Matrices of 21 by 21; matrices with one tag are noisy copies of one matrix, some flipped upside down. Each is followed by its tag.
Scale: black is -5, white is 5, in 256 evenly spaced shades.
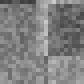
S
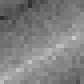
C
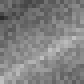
C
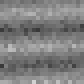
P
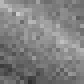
C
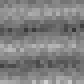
P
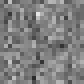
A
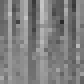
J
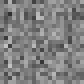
A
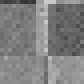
S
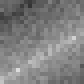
C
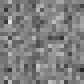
A
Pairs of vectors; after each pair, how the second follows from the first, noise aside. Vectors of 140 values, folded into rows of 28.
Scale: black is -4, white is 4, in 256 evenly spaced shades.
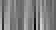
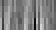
copied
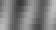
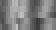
wrapped around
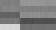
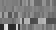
sign-scrambled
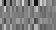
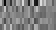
copied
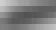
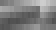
wrapped around
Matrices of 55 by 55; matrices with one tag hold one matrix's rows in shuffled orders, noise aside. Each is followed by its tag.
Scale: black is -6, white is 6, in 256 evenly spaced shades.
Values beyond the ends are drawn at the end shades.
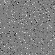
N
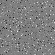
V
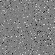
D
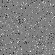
V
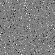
N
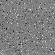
V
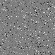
D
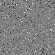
N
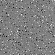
V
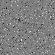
V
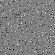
V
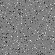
V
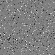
N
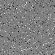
N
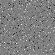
N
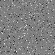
N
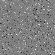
D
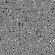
V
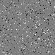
D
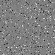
D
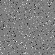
N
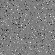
V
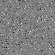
V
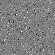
N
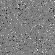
V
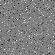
N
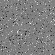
V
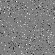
N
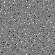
N
